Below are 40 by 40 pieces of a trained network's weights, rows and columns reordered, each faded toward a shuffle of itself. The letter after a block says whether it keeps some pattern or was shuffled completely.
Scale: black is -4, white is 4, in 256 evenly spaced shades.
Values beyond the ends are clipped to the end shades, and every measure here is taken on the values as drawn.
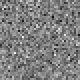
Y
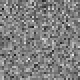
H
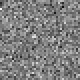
Y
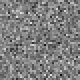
H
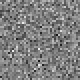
Y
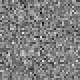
H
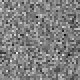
Y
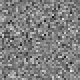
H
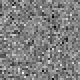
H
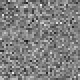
H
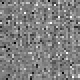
H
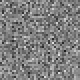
H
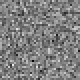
Y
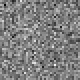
H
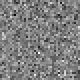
Y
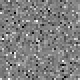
Y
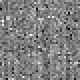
H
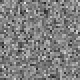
H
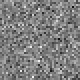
Y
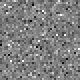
Y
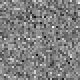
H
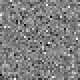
Y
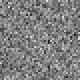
Y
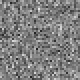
Y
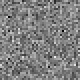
H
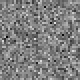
H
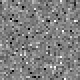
Y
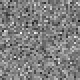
Y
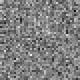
H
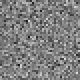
H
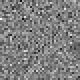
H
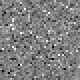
Y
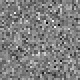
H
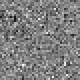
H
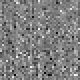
H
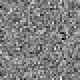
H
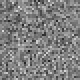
H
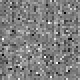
H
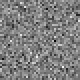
H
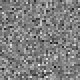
Y
